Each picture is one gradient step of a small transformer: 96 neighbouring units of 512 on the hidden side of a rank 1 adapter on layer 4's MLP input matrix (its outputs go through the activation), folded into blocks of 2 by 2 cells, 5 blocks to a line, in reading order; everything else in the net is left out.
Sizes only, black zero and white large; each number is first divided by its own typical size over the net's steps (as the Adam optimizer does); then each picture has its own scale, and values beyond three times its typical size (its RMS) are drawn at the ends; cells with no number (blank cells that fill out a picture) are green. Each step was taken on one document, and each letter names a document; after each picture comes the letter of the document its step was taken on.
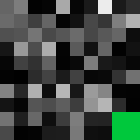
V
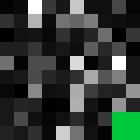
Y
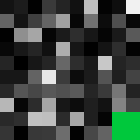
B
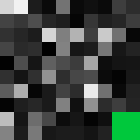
V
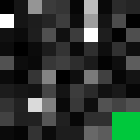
B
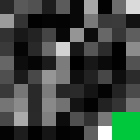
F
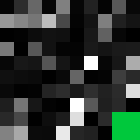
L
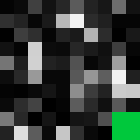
Y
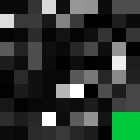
Y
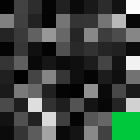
B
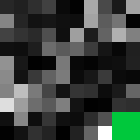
F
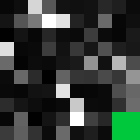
L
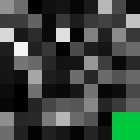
V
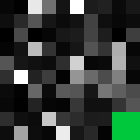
Y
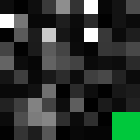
B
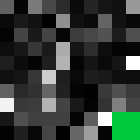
F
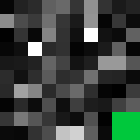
B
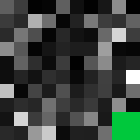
V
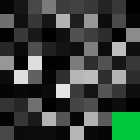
Y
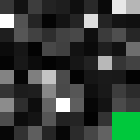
B
